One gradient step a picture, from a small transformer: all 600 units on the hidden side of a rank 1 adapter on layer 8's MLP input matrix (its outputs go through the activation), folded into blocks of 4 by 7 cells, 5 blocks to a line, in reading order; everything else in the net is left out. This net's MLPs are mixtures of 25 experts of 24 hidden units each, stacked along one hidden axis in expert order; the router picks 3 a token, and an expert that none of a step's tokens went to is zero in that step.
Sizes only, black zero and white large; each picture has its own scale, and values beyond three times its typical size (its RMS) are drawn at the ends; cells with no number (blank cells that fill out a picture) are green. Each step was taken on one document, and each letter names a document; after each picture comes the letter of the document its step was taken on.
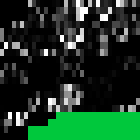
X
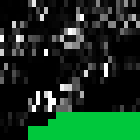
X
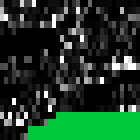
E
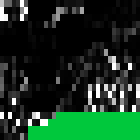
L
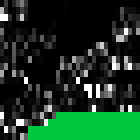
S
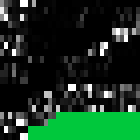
S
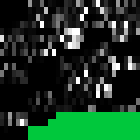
X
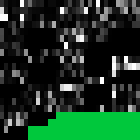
E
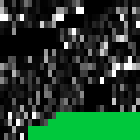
E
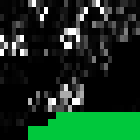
X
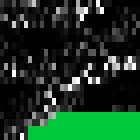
E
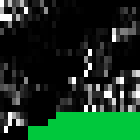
L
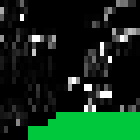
S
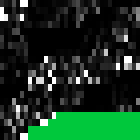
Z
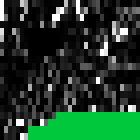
E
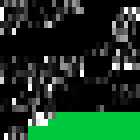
Z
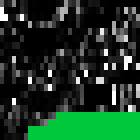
Z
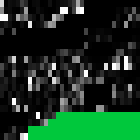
Z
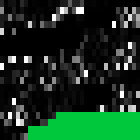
Z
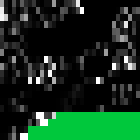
Z
